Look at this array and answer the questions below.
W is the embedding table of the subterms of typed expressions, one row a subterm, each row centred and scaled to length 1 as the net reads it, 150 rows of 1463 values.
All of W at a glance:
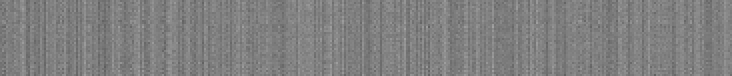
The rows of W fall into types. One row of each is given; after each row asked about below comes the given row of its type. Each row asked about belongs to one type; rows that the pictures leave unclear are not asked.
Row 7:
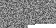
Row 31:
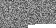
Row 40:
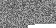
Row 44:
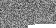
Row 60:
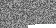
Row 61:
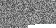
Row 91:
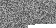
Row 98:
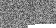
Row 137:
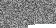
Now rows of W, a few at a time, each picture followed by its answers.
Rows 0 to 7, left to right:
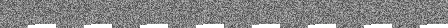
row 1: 61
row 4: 44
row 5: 91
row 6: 91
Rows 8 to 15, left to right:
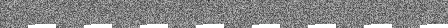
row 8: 60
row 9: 137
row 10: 137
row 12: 31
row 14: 31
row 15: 61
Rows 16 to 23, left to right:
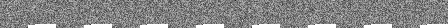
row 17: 7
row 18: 137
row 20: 91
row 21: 61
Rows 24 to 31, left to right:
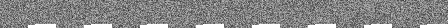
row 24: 40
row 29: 98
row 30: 91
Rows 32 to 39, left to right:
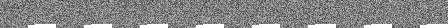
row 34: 98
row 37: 7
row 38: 137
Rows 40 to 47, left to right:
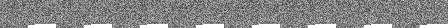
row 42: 98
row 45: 98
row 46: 61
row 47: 7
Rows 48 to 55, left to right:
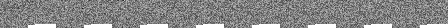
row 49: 31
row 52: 60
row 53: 60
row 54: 91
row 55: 7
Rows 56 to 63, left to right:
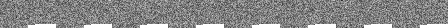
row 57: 137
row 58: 91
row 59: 44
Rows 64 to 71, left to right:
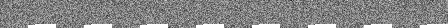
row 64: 60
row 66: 137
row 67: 137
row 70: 7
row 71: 98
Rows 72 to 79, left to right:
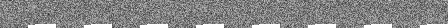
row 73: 44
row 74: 60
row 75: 91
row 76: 137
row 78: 137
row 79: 44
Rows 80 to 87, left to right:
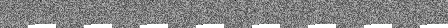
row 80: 44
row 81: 7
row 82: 98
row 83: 91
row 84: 61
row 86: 137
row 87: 91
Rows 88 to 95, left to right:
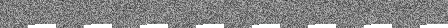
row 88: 7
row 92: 91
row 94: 61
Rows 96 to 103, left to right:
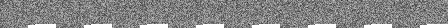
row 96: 60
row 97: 91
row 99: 44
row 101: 137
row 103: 40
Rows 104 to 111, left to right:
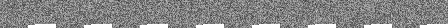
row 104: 40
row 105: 91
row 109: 44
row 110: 91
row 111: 7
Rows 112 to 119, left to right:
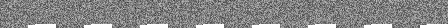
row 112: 60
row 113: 40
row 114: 7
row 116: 60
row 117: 44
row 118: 137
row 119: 40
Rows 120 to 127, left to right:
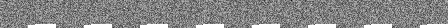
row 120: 98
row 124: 98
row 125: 137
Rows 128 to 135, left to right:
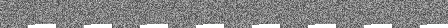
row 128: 98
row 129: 60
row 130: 44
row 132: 60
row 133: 40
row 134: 60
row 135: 60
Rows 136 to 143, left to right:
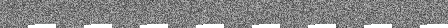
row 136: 40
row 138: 98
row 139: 61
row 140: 91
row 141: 61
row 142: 60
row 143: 31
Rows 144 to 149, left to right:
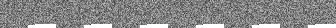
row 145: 7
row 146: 60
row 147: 137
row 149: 7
